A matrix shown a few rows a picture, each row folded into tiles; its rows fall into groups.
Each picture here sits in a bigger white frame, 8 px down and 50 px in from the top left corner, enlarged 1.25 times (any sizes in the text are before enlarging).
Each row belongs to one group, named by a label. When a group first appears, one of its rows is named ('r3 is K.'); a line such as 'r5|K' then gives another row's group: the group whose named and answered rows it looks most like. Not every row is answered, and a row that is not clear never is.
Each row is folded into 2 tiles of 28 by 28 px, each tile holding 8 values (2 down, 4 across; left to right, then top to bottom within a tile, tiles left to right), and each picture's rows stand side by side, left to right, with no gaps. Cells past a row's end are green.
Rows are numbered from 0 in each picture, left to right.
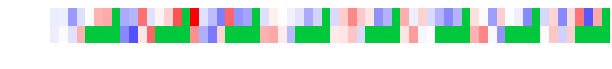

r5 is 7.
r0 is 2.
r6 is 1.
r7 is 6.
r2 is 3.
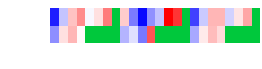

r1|2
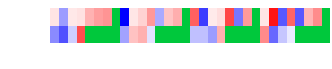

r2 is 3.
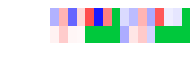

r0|6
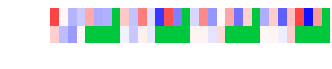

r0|3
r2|6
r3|6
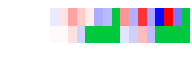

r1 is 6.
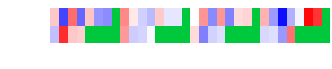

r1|3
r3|2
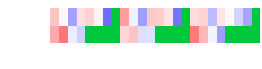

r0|1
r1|1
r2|1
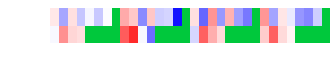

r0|7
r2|7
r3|7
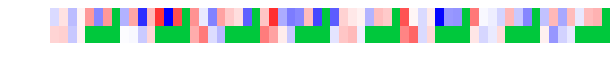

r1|6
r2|1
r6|3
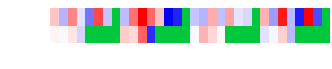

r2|7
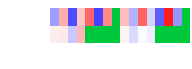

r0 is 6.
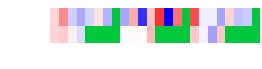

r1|6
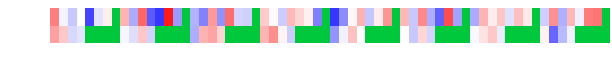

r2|7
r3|1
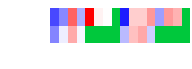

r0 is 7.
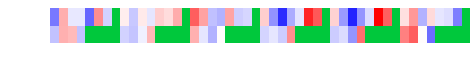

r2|3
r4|2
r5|1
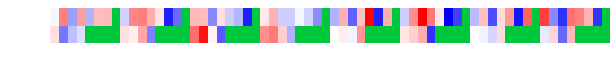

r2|1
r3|1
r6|6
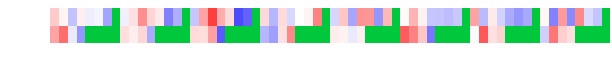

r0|1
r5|1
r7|7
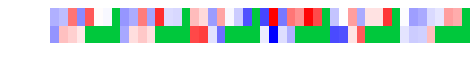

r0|7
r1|7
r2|1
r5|2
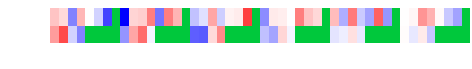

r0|1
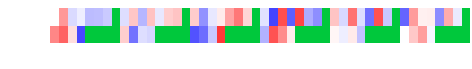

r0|1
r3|7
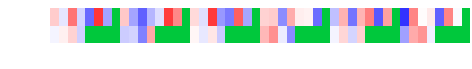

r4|6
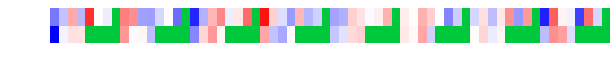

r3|3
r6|6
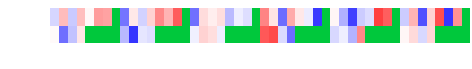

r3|1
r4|2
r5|6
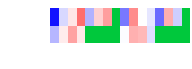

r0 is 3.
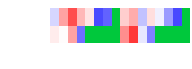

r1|1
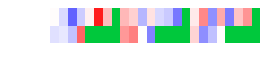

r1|1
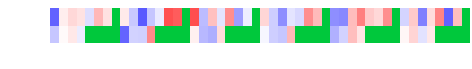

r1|2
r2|3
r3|2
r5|6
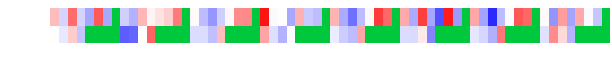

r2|2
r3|3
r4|2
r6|2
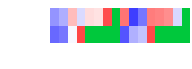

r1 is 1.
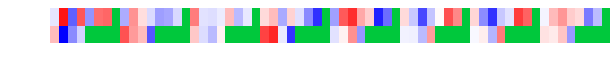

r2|3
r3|1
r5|2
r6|2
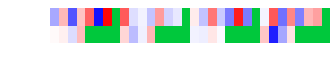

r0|6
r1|3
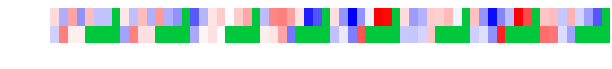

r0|7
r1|7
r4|2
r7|1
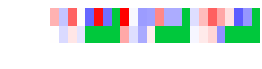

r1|3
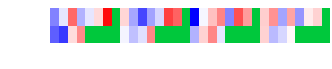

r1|2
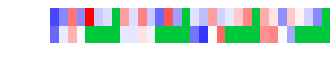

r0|7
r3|1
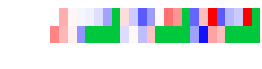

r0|1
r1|2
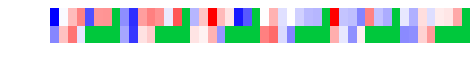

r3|1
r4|3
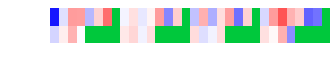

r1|6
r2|6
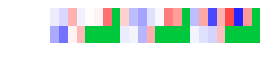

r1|2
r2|6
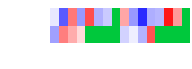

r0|7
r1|2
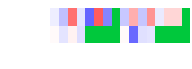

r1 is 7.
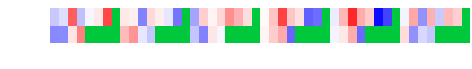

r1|1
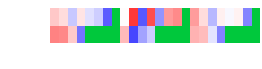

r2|1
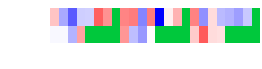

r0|2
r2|7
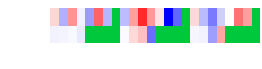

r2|2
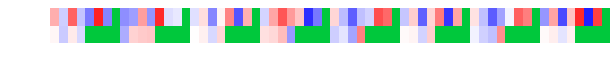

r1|7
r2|6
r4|2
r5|6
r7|6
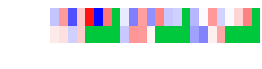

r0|6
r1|7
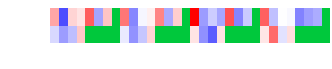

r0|3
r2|3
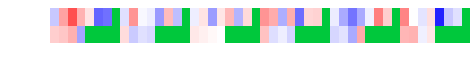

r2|6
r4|2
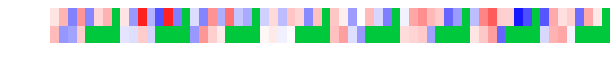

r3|6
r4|1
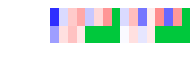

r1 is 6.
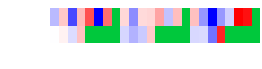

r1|3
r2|2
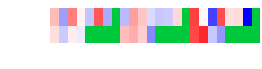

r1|1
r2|1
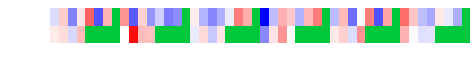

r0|6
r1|7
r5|3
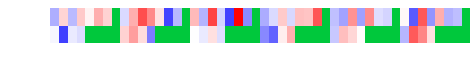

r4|7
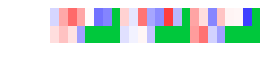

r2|1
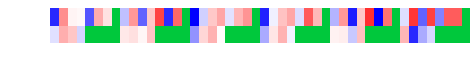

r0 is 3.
